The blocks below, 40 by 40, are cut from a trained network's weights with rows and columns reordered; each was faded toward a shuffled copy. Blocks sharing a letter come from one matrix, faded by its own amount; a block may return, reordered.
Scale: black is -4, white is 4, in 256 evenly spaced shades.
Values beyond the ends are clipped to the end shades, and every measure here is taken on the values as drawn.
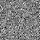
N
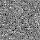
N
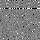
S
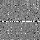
S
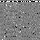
S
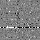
S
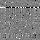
S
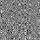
S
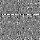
S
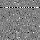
S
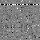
S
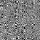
S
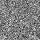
N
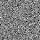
N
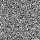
N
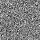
N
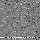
S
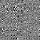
S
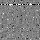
S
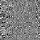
S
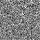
N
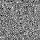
N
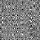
S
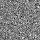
N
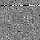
S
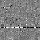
S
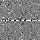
S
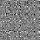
S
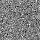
N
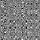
S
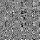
S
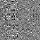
S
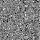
N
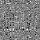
S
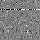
S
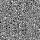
N
